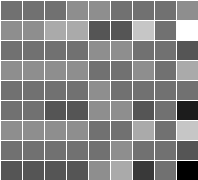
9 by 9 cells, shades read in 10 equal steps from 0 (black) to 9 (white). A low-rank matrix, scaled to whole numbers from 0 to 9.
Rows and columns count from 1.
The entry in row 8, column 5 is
4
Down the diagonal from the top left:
4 5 4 5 5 5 6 4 0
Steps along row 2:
same up same down same up down up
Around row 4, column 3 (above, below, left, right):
4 4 5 5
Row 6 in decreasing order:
5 5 4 4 4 3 3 3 1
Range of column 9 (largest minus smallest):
9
